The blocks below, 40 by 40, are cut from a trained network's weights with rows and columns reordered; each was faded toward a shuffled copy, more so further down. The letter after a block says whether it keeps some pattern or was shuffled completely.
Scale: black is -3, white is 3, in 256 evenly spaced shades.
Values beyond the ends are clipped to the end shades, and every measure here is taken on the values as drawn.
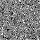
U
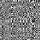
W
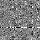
W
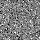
U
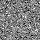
U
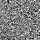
U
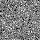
U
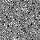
U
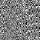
W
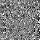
W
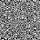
W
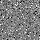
U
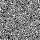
U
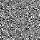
W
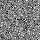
U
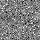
U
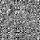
W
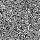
U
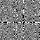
W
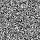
U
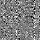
W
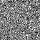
U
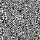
W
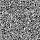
U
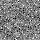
U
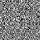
W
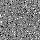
U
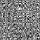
W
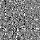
W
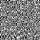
W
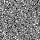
U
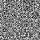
W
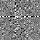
W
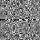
W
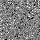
U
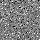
U
